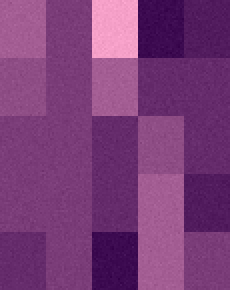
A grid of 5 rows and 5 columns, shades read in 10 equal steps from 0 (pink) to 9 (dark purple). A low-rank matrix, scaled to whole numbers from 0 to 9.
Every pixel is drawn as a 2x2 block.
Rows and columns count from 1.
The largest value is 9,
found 2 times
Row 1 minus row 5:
-3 0 -9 5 2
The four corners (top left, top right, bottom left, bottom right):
4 8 7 6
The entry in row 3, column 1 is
6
